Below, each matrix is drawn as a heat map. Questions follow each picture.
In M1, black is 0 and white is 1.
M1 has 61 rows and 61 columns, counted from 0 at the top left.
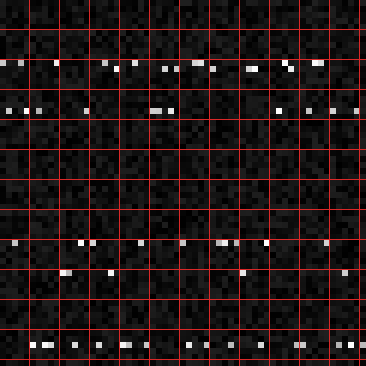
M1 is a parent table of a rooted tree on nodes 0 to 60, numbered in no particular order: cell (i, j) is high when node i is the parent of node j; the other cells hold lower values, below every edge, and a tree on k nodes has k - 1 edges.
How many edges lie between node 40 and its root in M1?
1
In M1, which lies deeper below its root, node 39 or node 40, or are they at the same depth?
node 39
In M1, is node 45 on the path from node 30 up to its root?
yes
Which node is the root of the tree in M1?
45
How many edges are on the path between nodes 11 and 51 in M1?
3
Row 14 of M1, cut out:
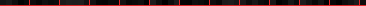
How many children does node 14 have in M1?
0
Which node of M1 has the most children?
57
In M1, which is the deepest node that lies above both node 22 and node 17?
10
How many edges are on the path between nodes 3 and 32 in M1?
2
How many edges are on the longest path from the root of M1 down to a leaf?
2
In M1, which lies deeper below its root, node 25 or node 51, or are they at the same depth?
the same depth
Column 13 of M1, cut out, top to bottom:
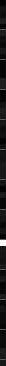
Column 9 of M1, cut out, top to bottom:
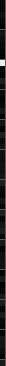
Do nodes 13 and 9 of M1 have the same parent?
no
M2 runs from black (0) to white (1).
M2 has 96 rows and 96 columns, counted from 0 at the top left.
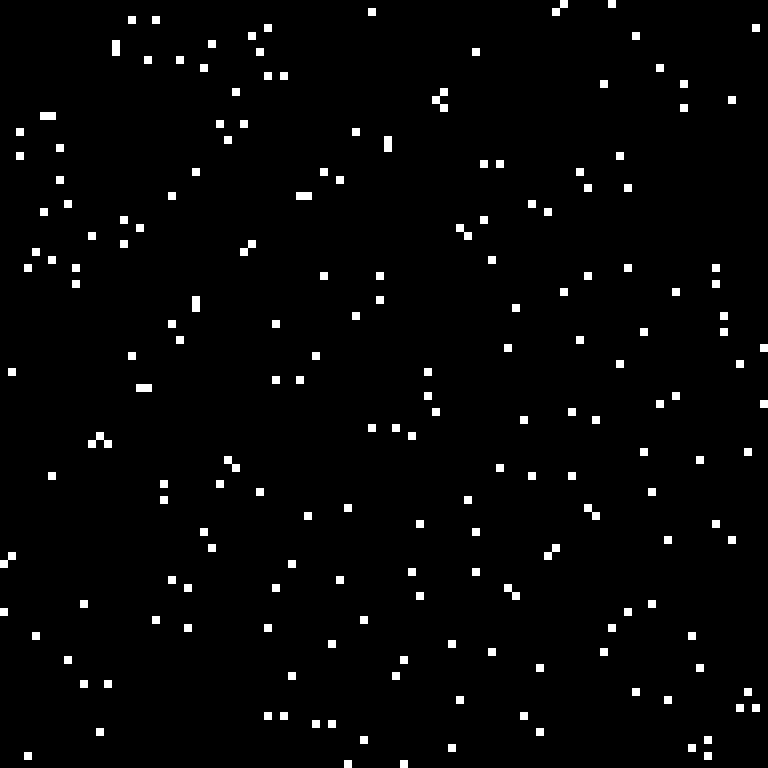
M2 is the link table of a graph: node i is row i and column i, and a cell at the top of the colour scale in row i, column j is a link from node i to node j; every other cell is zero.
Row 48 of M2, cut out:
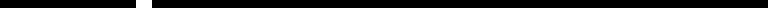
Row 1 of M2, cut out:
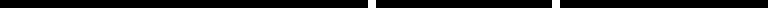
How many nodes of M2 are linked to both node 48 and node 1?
0
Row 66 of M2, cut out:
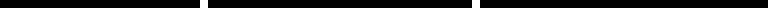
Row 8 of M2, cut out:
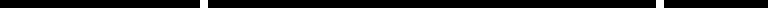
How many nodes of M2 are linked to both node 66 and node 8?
1
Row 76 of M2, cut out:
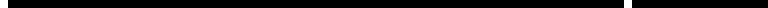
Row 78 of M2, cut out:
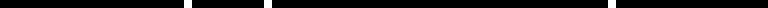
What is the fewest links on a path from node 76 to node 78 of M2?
1
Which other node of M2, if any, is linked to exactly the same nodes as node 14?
none
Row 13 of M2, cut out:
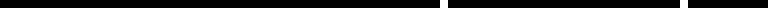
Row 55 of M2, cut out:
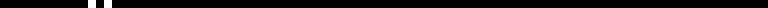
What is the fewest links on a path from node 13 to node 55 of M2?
1
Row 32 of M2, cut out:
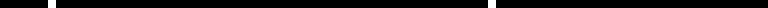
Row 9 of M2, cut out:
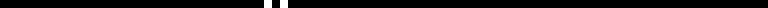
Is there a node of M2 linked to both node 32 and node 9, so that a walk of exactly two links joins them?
no
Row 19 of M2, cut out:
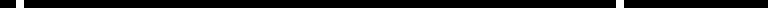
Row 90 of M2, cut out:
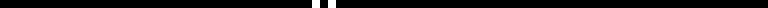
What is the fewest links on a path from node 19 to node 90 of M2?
5
